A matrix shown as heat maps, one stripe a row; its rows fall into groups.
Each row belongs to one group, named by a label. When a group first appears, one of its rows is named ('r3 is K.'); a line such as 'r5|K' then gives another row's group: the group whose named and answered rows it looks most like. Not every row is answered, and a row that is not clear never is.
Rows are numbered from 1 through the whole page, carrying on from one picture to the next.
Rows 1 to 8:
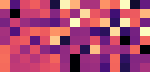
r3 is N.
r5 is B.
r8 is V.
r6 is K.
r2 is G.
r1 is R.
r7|V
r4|V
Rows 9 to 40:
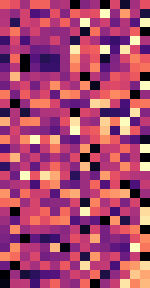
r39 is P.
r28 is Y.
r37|K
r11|G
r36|B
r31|K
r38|G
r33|V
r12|K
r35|P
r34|K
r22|R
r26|K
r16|P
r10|N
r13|B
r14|N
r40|G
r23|N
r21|B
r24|Y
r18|G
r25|G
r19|R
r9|V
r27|G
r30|R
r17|K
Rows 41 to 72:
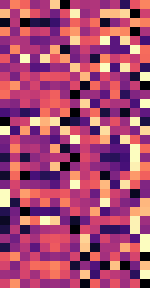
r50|K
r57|B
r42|R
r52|G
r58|B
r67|G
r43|P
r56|N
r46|B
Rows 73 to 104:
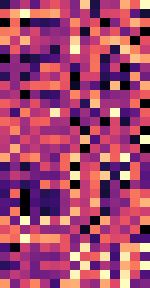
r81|B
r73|G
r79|P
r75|P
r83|P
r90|R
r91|B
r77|R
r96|P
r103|N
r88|G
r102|G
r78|N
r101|N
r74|Y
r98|K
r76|K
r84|K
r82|V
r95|P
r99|Y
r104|R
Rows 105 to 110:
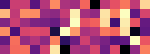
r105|G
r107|N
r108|R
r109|B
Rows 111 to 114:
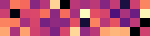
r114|R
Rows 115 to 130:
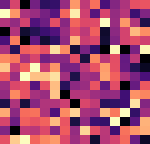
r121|K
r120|V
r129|G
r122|Y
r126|B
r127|R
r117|N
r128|V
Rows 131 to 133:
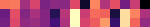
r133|N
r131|K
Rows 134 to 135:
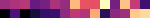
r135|P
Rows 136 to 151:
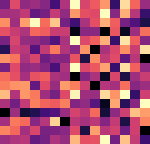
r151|N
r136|N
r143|N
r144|V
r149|B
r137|N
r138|Y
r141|G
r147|V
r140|N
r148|P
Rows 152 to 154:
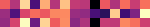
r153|V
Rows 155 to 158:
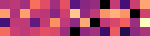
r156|R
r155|V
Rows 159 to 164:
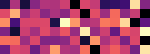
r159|B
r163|K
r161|R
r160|K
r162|G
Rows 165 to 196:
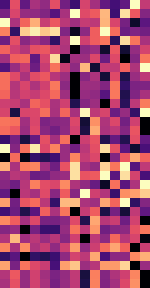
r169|N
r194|R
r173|V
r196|K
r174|V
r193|P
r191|K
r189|K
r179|K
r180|B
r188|B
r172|G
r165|B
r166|N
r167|Y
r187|R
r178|K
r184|N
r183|R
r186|G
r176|V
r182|P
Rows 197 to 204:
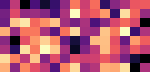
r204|R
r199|Y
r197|P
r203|Y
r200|R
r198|N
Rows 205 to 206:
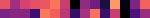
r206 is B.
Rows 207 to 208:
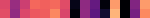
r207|V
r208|V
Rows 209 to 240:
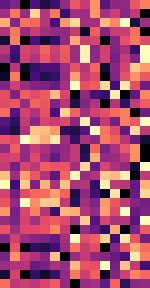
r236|P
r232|R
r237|B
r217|P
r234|V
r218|N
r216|P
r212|K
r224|Y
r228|R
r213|P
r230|V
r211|R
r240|V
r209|P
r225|K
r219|V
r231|Y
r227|G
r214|G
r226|K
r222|G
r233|G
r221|R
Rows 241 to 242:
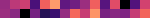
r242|P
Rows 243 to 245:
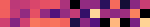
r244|K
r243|V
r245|V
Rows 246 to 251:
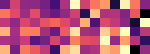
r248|G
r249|R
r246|N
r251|R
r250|N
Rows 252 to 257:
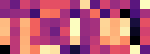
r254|R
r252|G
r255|R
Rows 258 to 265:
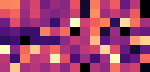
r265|K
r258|K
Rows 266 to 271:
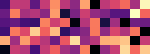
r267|B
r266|G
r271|G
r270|R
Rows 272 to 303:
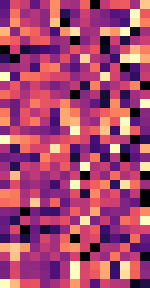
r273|B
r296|G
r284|R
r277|P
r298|B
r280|Y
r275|R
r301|N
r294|Y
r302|N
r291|K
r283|V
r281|K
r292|N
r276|V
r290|G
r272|G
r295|P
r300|K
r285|R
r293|K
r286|N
